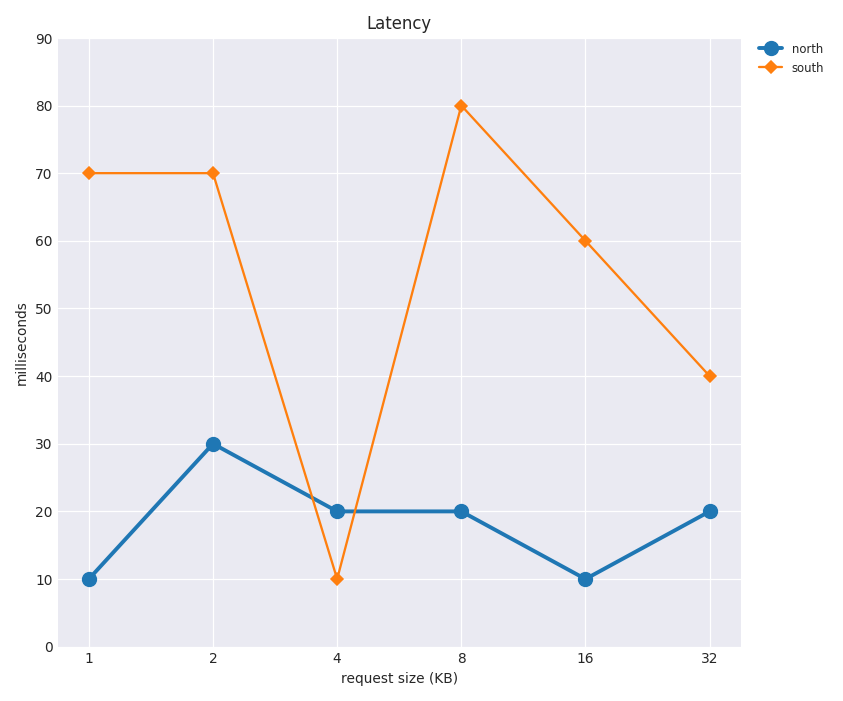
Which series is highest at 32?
south
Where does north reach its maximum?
2
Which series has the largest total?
south
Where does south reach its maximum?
8
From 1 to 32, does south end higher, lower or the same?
lower
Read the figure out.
Title: Latency
x-axis: request size (KB), ticks 1 2 4 8 16 32
y-axis: milliseconds, ticks 0 10 20 30 40 50 60 70 80 90
Legend: north, south
Values:
north: 10 30 20 20 10 20
south: 70 70 10 80 60 40
